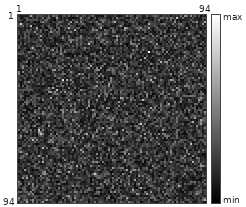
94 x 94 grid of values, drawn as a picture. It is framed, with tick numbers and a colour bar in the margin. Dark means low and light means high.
No regular stripes run through it. Fine speckle covers the field. The values are skewed, with a long tail toward high values. No single row or column stands out from its neighbours. There is no seam. On average the colour sits 20% of the way up the scale.
